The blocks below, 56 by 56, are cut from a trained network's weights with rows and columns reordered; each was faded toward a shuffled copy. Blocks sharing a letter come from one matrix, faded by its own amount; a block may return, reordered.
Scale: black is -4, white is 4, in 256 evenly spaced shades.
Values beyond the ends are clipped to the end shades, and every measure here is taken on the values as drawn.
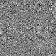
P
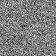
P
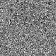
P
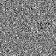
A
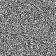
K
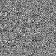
A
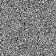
P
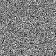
P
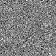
P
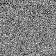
K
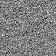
K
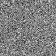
K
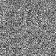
A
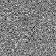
A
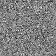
K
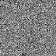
P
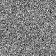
K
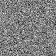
K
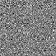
A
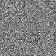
P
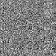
A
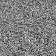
K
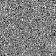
P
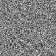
A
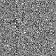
P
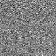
A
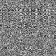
A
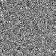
P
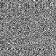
A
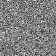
K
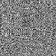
A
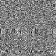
A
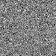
K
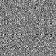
A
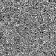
P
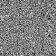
P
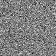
K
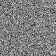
K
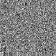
P
